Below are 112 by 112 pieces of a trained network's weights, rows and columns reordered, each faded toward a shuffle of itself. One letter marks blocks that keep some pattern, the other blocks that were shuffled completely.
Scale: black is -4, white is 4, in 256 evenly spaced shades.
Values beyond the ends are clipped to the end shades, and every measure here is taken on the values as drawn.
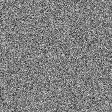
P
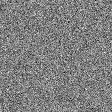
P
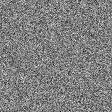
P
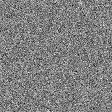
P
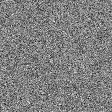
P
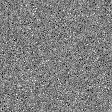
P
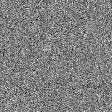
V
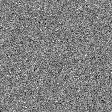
V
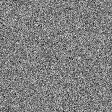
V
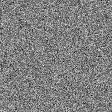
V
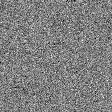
P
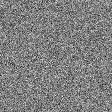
P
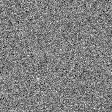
P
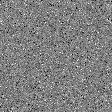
P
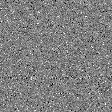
V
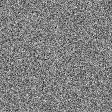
P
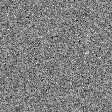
V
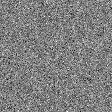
P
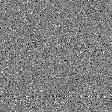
V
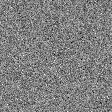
P
